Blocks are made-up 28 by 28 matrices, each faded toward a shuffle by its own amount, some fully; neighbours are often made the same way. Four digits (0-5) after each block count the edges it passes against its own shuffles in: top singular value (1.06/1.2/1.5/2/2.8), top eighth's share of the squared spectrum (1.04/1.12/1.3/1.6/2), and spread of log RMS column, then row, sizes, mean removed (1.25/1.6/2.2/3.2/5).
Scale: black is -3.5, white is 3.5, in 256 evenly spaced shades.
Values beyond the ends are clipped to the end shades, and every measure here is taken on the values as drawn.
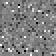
0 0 0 1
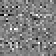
3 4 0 2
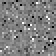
0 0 0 0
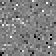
0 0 0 0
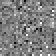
2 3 1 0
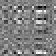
4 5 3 3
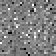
2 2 0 0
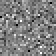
1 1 0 0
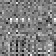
3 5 2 2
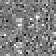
3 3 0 1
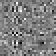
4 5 2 2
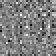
3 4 2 1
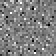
0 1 0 0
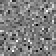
2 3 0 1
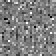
1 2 0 0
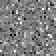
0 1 0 0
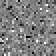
0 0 0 0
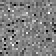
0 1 0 0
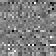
3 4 1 2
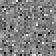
2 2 0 1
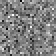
0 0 0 0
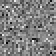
0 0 0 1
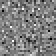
0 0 0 0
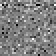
2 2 0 1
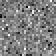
0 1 0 0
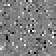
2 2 0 0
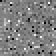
1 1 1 0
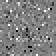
1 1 0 0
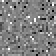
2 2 0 0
